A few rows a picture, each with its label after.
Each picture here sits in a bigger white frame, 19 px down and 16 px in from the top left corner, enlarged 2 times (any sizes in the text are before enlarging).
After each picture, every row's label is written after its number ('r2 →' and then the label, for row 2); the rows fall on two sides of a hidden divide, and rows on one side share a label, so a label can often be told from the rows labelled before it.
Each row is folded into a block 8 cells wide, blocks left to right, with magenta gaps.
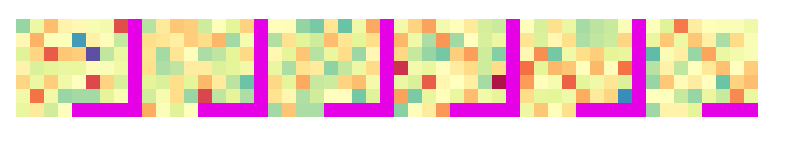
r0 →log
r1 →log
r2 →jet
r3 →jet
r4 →jet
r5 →jet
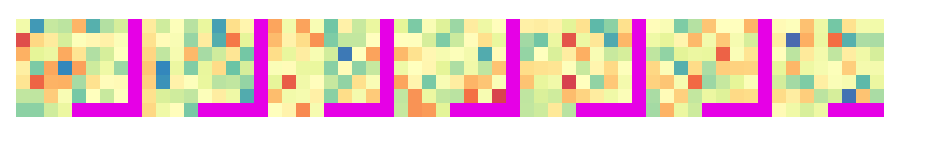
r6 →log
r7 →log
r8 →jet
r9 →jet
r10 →jet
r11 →jet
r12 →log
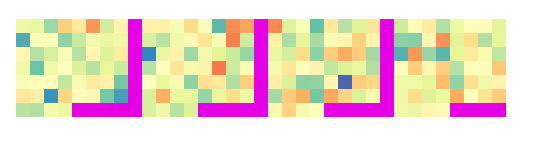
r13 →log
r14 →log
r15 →jet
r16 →jet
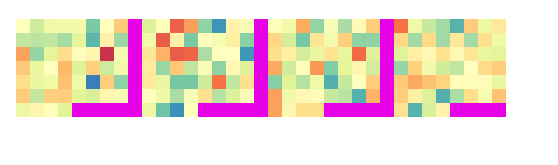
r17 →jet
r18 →log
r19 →jet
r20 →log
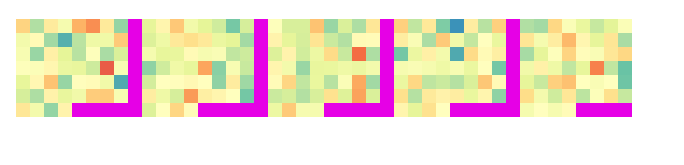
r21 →log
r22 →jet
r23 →jet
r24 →jet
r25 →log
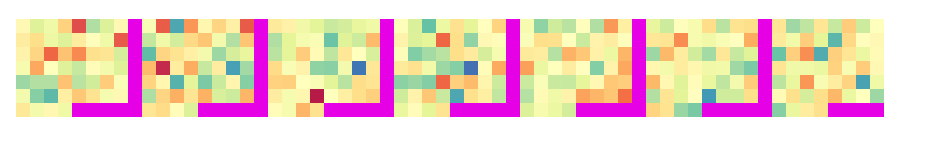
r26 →jet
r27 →jet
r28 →jet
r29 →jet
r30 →jet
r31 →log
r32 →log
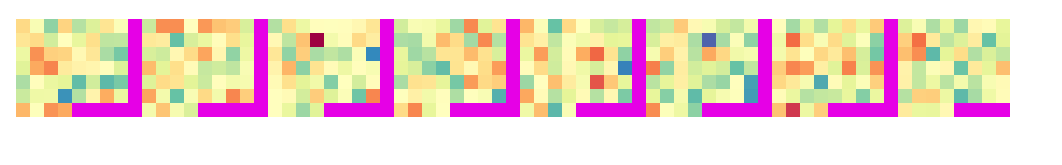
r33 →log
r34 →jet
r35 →jet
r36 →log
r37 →log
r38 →log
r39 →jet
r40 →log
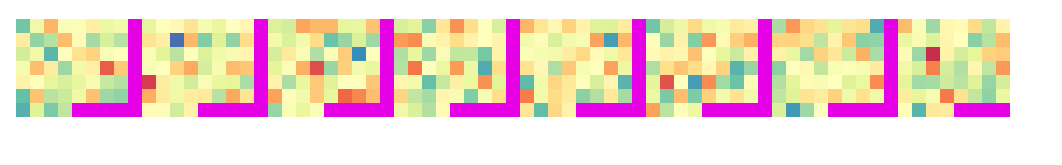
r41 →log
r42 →jet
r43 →jet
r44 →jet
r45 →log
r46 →log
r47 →log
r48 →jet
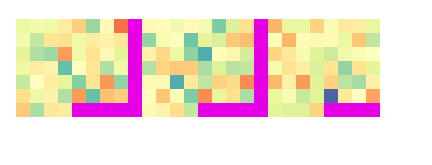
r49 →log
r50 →jet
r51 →log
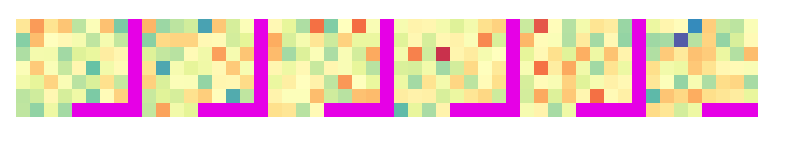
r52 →log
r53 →jet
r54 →log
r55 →log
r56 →jet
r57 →jet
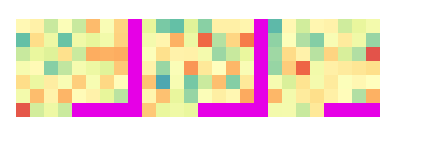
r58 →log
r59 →log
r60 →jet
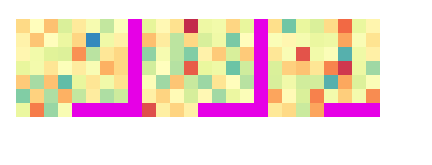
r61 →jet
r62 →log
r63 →jet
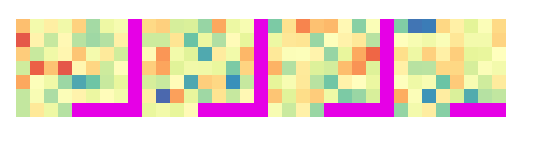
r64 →jet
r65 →log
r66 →log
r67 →log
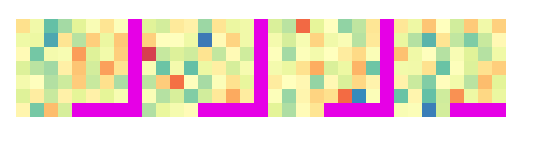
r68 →jet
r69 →log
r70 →jet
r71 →jet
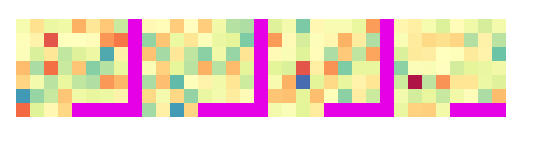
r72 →jet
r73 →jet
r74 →jet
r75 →jet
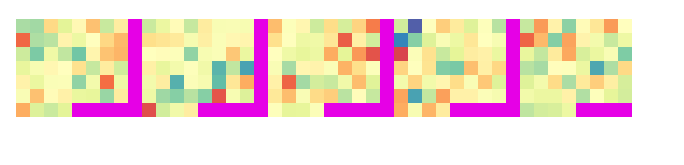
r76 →jet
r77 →jet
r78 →jet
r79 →jet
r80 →log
